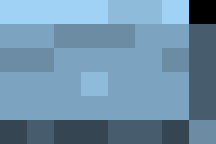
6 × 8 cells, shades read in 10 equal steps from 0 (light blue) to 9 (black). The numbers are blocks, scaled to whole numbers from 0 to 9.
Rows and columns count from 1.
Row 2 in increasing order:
2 2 2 2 3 3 3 5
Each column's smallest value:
0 0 0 0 1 1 0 3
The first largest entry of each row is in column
8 8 8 8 8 1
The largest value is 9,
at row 1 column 8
